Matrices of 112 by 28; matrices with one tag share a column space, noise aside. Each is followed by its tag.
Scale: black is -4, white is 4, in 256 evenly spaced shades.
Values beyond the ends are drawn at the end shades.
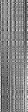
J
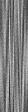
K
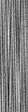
K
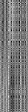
J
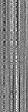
J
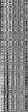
J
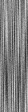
K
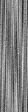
K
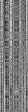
J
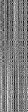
J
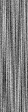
K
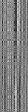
J
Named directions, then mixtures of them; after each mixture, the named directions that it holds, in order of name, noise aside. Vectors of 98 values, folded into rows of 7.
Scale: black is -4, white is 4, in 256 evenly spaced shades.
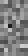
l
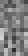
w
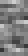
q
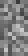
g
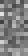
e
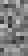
e, l, q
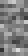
g, q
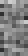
e, q, w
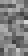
g, q, w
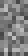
g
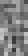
q, w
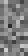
g, l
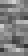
q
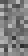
e, g, l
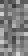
e, w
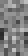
w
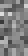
e, w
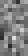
g, q, w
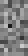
l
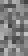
l, q, w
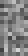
g, q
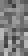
w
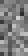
e, g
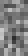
q, w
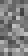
e, g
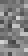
e, g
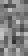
l, q, w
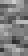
q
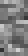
q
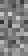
e, g, l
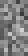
g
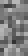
l, q, w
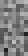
g, w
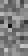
e, l
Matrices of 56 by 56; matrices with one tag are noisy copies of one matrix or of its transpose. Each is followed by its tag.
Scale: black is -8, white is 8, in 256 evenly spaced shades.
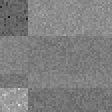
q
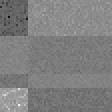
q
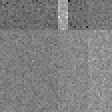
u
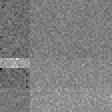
u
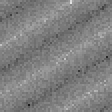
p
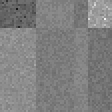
q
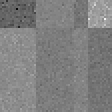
q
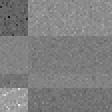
q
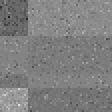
q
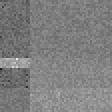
u
